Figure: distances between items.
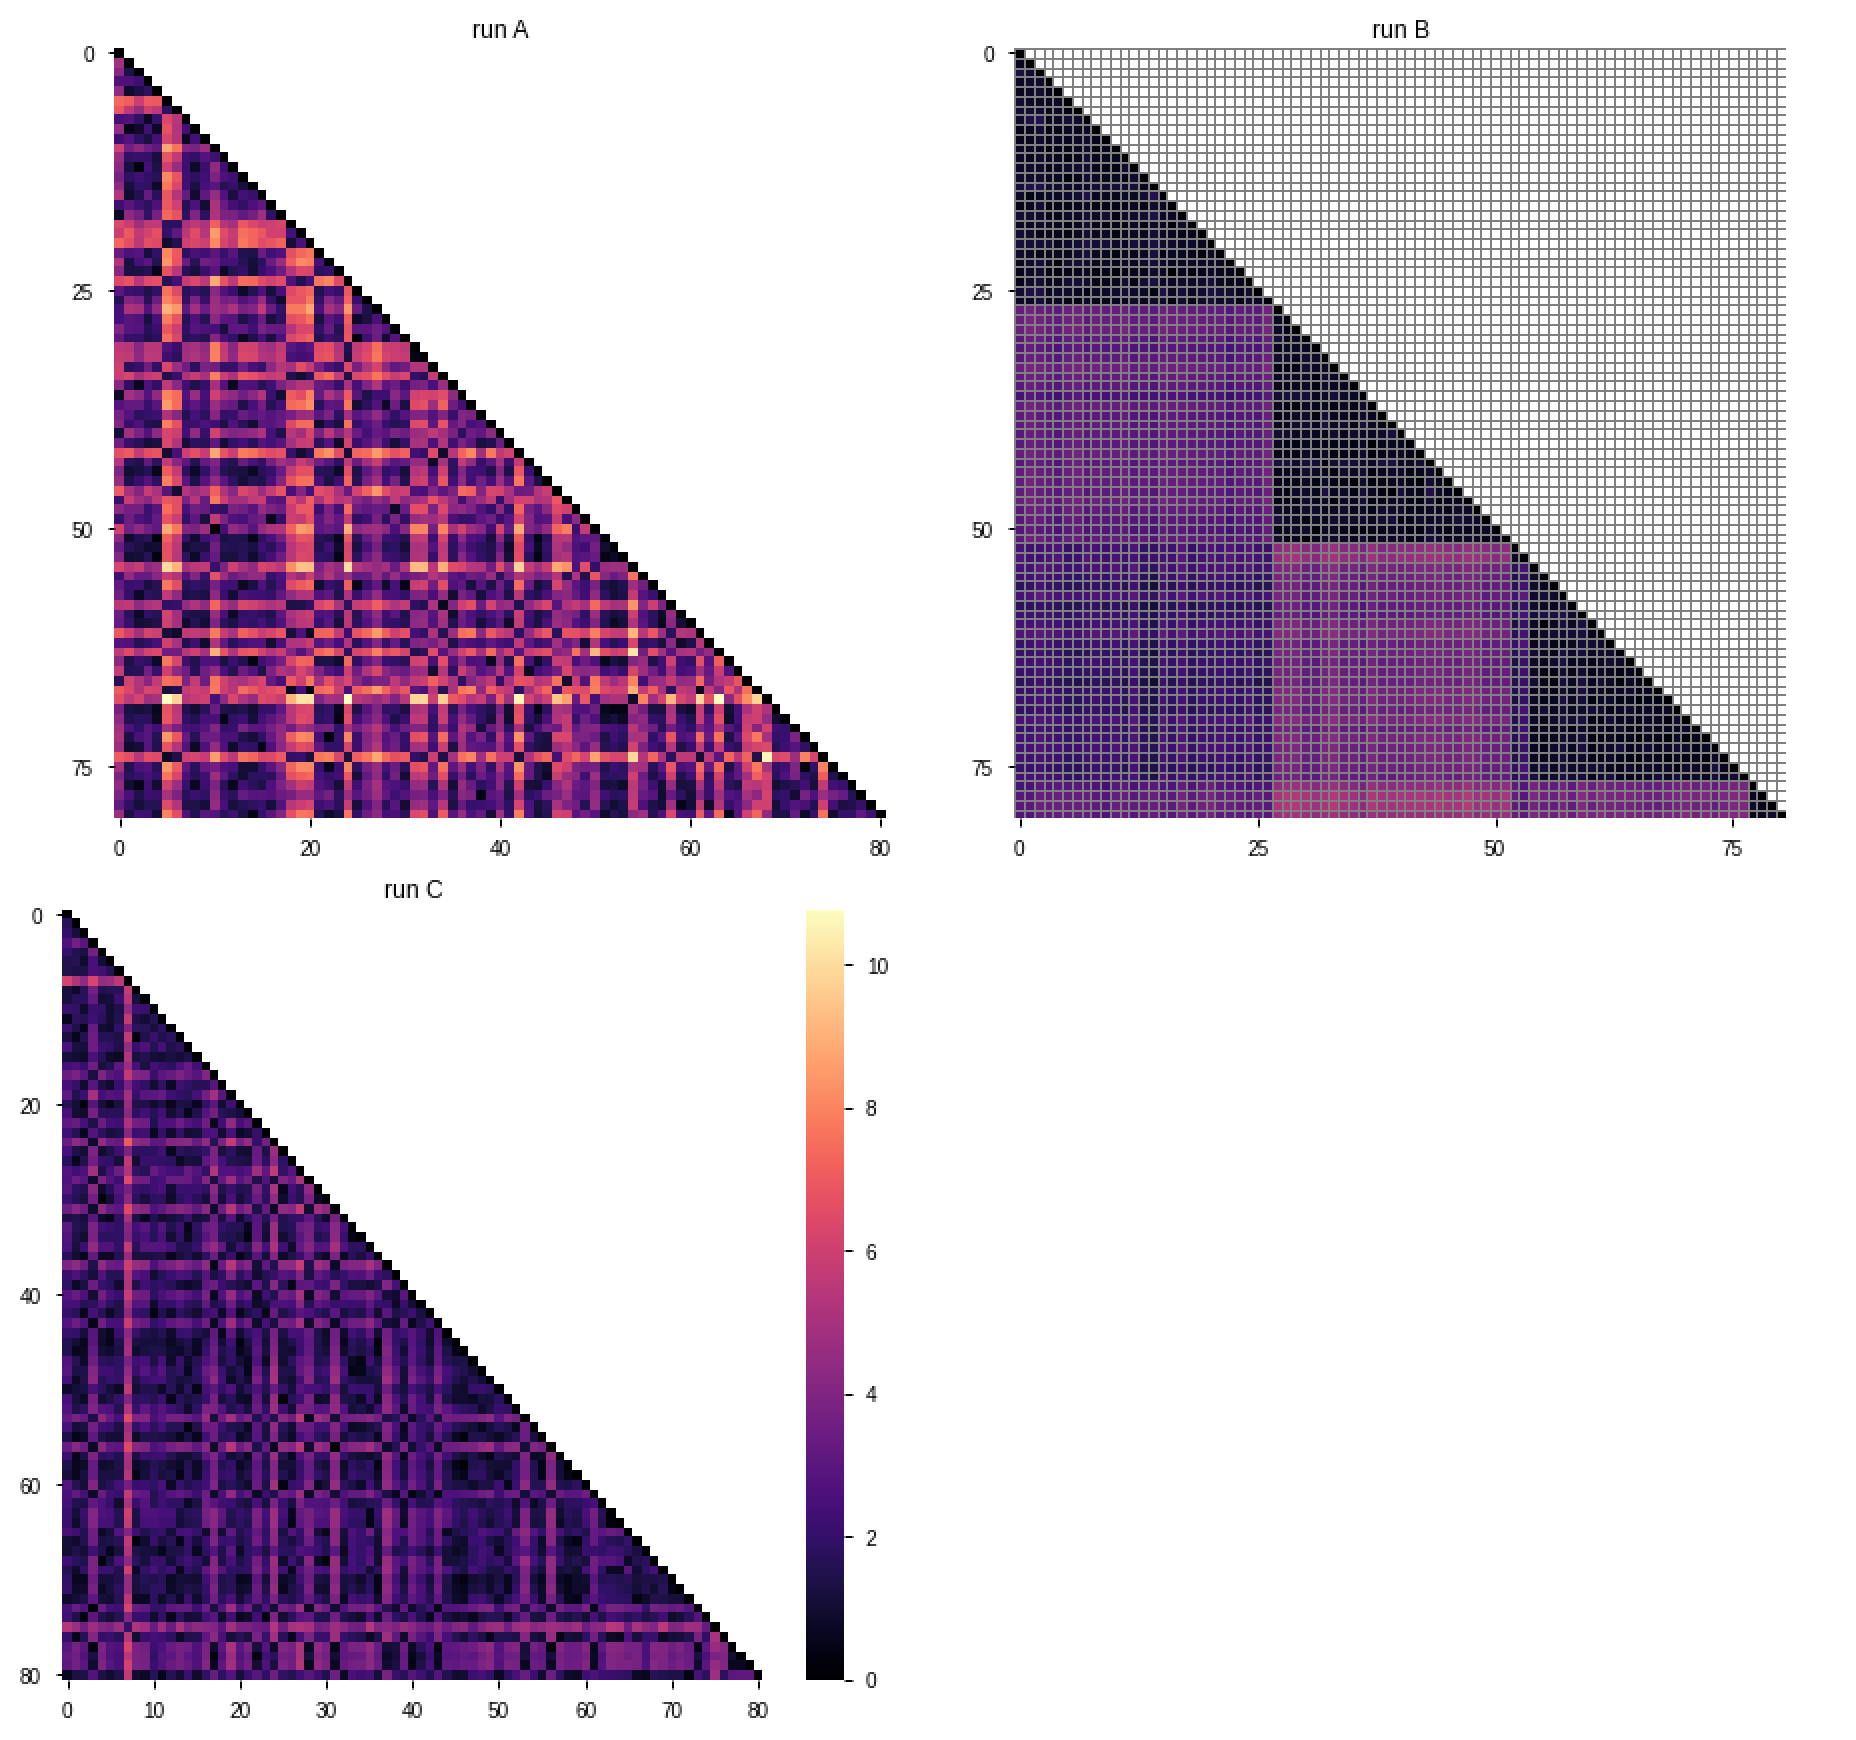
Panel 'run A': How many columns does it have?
81
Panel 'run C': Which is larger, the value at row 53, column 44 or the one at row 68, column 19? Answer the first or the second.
the first
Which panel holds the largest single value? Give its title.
run A
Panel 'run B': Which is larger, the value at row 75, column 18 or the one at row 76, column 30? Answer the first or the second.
the second
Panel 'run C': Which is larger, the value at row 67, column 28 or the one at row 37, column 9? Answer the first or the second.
the second
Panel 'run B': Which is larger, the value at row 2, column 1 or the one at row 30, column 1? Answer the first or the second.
the second
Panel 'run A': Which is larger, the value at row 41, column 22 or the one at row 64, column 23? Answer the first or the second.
the first
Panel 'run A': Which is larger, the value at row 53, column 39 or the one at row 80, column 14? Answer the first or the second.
the first
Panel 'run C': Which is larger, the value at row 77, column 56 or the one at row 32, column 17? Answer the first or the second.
the second
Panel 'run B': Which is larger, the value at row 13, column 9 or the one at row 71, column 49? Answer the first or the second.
the second
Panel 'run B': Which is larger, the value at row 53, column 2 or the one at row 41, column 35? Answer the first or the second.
the first
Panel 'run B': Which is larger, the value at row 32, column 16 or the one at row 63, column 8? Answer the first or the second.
the first
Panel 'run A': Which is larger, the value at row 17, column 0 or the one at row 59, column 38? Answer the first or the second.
the second
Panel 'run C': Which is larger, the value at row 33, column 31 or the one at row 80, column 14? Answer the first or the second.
the first
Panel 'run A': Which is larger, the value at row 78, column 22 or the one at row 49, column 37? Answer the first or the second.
the first
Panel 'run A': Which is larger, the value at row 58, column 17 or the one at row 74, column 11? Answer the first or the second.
the second
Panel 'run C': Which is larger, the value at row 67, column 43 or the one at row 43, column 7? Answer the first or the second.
the second
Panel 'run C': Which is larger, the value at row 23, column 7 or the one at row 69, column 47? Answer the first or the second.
the first
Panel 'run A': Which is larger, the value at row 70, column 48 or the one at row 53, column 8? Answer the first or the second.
the first
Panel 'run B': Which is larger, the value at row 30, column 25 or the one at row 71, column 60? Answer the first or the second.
the first
